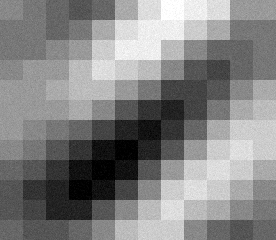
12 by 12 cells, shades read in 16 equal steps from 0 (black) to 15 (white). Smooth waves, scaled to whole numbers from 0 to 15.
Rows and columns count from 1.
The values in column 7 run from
1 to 14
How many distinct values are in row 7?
10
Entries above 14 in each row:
1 0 0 0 0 0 0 0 0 0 0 0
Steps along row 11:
down down same up up up up down down down down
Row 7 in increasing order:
1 2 3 4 6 6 7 8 9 10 12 12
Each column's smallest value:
5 3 2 0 0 0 1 2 4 4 5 6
